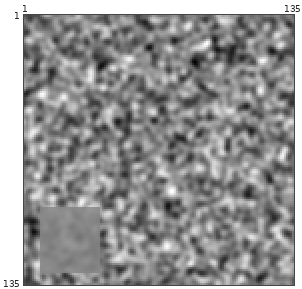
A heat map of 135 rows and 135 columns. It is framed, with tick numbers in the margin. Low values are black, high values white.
The field is mottled with small blotches. No overall slope runs across the table. Neither half mirrors the other. Overall the values sit about 50% of the way up the scale. The bottom left is the calmest part. There are no regular stripes. An odd patch, calmer than its surroundings, sits in the bottom left.
